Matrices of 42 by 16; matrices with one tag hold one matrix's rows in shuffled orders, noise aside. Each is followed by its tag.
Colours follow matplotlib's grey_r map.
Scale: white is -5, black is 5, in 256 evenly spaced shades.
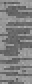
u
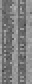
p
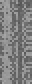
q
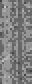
q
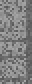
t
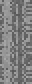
q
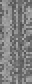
q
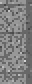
t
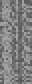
q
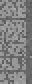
t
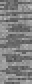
u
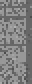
t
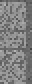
t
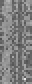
q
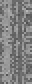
q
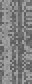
q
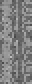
q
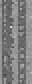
p
